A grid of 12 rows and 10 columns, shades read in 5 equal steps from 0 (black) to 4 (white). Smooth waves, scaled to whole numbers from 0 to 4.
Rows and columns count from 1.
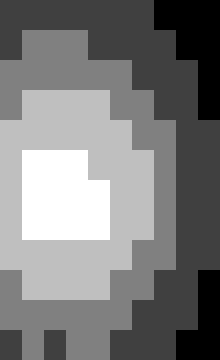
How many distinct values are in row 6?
4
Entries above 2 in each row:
0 0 0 4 6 7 7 7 6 4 0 0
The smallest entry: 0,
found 11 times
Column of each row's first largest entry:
1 2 1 2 1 2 2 2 1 2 1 2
